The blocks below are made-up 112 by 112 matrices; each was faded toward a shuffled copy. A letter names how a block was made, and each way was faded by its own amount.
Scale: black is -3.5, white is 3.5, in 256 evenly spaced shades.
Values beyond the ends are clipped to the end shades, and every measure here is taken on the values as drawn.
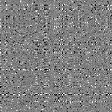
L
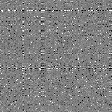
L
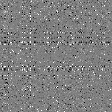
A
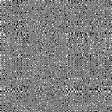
L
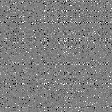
A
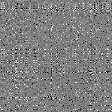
A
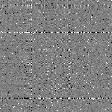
L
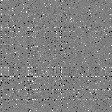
A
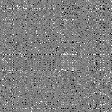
L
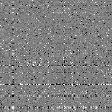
L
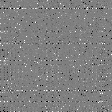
A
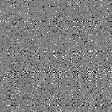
A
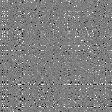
A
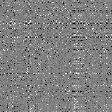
A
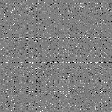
A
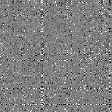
L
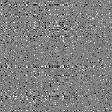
A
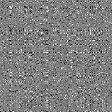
L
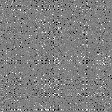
A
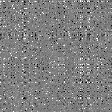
A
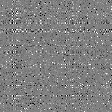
A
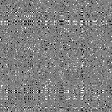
L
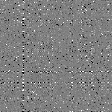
A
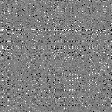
A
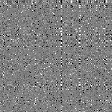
L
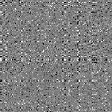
L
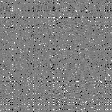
A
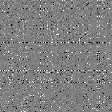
A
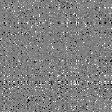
A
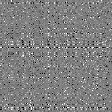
L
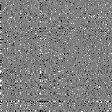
A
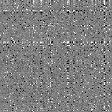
A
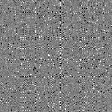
L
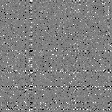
A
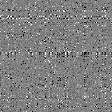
A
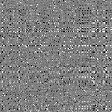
L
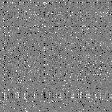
A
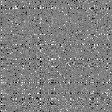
L
